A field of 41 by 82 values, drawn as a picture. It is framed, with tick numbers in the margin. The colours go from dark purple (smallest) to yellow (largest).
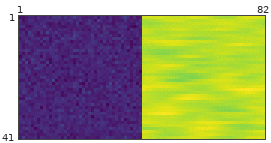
The table splits into one row of 2 panels. Panel 1,1: very low, fine-grained, faint in contrast. Panel 1,2: very high, streaked across, faint in contrast.
